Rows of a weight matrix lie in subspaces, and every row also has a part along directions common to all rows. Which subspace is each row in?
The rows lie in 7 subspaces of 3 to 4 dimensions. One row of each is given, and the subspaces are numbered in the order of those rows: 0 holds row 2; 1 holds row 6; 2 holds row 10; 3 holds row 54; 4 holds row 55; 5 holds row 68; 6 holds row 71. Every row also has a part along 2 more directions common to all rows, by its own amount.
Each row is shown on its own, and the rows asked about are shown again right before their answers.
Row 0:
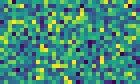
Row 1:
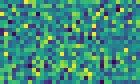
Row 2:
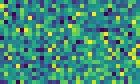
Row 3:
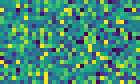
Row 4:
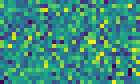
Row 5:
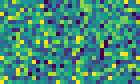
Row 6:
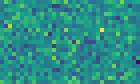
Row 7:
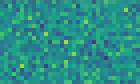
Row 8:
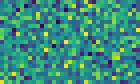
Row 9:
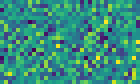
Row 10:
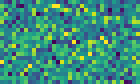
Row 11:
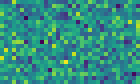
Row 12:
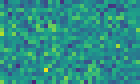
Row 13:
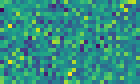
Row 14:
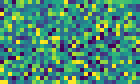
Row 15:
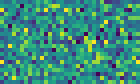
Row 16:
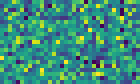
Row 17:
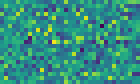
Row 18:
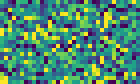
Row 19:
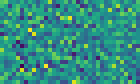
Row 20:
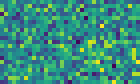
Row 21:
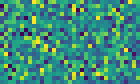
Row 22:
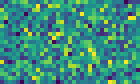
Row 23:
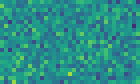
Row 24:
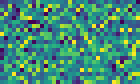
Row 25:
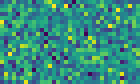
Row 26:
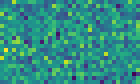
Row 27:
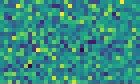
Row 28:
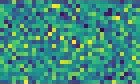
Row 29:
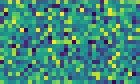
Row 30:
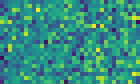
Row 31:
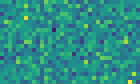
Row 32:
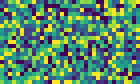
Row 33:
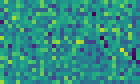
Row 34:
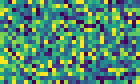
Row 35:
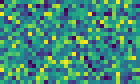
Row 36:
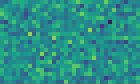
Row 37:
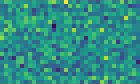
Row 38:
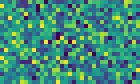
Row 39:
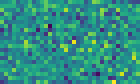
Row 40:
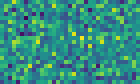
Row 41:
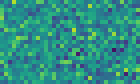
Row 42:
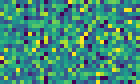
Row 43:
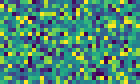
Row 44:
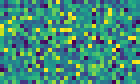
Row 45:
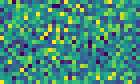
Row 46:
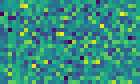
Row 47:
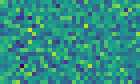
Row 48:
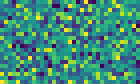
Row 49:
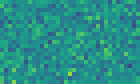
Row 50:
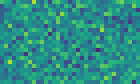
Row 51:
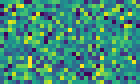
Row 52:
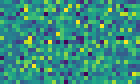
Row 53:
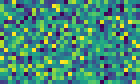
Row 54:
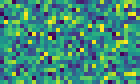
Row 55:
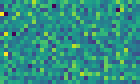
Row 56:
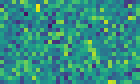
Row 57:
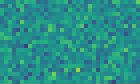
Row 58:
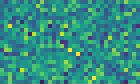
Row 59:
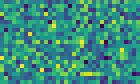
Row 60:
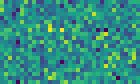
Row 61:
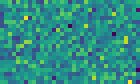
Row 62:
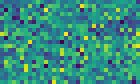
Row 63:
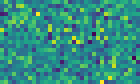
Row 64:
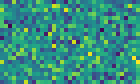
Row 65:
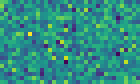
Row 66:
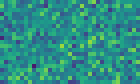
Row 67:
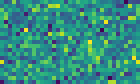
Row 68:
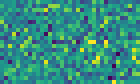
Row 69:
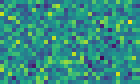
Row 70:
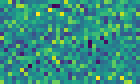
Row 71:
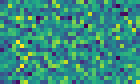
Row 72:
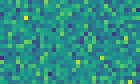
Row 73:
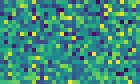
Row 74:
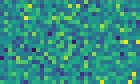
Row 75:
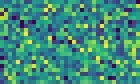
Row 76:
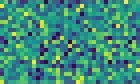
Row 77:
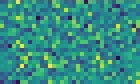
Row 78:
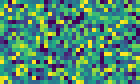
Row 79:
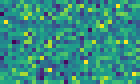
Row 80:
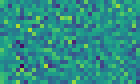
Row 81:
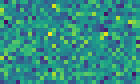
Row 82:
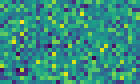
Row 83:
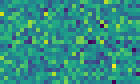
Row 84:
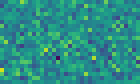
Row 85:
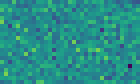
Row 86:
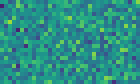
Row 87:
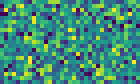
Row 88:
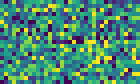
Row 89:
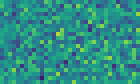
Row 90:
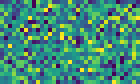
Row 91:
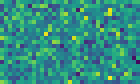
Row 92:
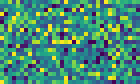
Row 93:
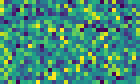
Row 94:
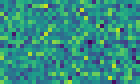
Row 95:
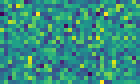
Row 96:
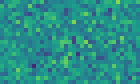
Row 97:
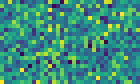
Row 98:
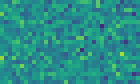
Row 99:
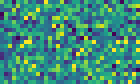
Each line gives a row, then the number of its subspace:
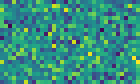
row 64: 1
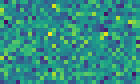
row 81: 0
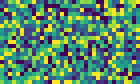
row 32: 2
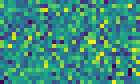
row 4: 5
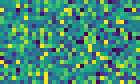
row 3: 1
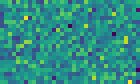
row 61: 1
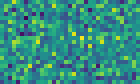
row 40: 4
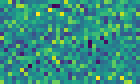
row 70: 2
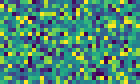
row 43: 4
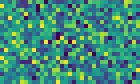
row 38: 3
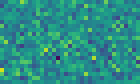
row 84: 3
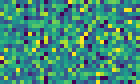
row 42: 1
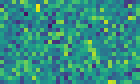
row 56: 3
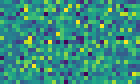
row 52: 0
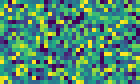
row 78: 3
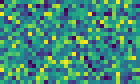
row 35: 5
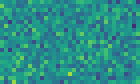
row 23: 0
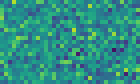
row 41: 1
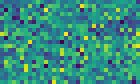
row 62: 6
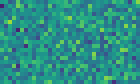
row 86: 0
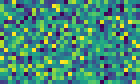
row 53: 4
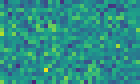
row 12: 2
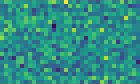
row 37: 1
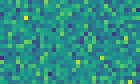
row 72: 1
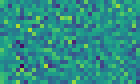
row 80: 6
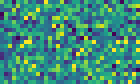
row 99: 1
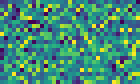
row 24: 6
